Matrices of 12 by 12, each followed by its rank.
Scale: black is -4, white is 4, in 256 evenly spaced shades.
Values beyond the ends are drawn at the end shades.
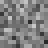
full rank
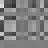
one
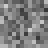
full rank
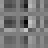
one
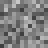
full rank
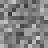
full rank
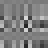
one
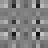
one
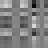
one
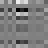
one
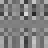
one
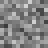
full rank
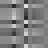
one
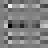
one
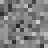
full rank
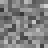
full rank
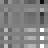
one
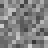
full rank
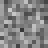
full rank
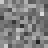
full rank
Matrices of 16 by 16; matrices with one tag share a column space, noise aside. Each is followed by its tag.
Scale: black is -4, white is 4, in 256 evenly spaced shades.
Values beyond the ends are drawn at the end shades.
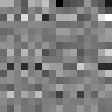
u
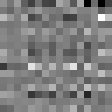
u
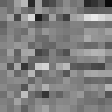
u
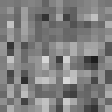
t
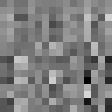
t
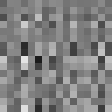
t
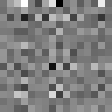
u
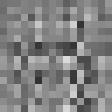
t
